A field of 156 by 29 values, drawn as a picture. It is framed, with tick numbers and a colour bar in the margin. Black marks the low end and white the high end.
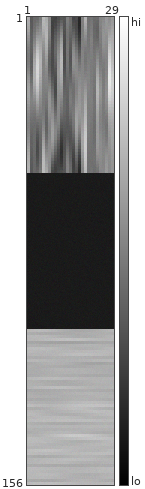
The table splits into 3 rows of 1 panel. Panel 1,1: middling, streaked downward, strong in contrast. Panel 2,1: very low, flat. Panel 3,1: high, streaked across, faint in contrast.
